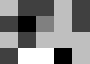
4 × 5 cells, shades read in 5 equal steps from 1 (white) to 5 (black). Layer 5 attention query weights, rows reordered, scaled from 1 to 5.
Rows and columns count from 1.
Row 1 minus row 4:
-2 3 3 -3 2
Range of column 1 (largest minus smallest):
2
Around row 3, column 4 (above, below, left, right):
2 5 2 2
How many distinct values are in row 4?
4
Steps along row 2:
up down down up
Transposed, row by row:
2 4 2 4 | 4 5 4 1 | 4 3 2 1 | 2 2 2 5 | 4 4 2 2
